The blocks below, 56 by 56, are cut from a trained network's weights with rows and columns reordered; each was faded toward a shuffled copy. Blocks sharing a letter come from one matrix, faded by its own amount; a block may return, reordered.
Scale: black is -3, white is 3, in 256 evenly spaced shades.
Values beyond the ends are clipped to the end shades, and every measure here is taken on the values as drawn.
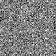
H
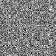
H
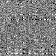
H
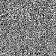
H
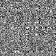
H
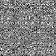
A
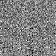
H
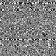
A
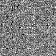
H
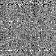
H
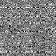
A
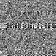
A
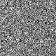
H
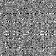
H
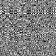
A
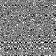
A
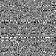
A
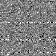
H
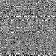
A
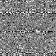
A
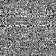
A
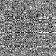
A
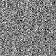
H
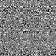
A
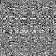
A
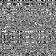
A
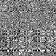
A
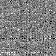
H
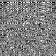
A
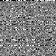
A
